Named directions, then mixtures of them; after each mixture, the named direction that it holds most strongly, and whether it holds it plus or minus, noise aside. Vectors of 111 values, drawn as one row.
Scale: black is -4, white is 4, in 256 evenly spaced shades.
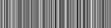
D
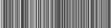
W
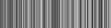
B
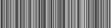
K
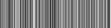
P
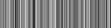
P, minus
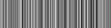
D, minus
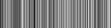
W, minus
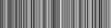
B, plus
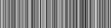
K, minus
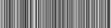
P, plus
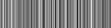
D, plus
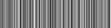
P, plus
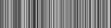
W, minus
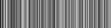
W, minus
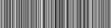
D, plus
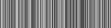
K, minus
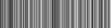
B, plus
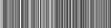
W, plus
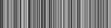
W, minus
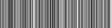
P, plus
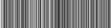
W, plus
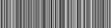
D, plus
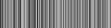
W, minus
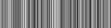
P, minus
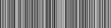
K, minus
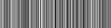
D, plus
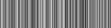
K, minus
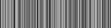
K, minus
